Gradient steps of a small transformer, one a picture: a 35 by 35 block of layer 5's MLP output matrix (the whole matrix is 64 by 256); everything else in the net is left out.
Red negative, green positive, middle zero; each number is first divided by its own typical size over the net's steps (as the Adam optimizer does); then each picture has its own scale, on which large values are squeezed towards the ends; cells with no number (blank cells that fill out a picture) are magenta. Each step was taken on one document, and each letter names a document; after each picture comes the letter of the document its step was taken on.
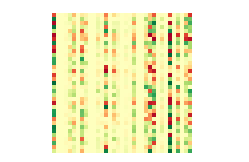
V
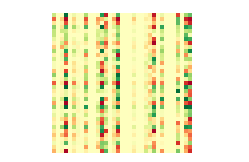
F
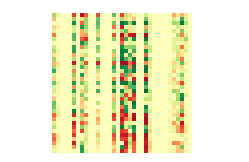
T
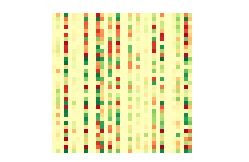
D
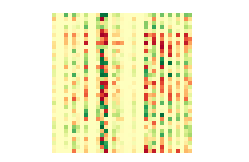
F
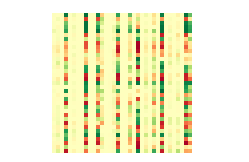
D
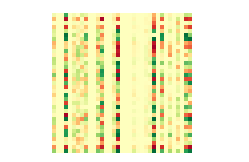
F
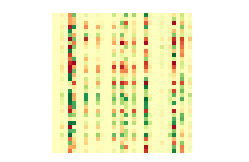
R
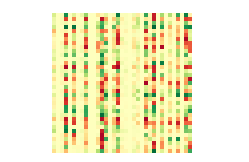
F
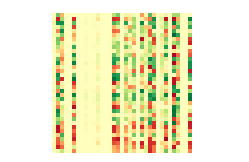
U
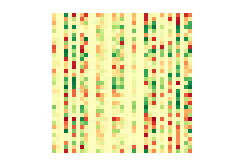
F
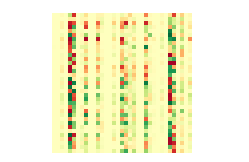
R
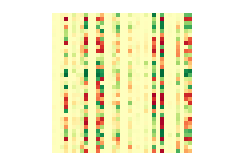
D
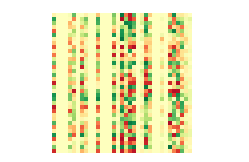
T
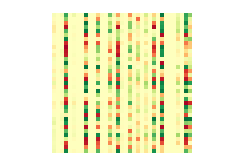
D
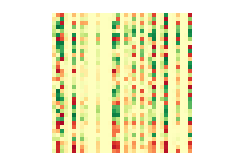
U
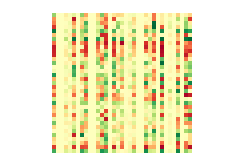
F
